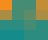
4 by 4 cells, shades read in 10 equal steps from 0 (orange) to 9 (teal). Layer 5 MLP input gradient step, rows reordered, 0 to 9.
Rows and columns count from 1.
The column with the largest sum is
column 2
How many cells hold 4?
0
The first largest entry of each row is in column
2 2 1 1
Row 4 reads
9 9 8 8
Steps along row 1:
up same down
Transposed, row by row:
0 3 8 9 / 7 7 8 9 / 7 6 7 8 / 2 3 8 8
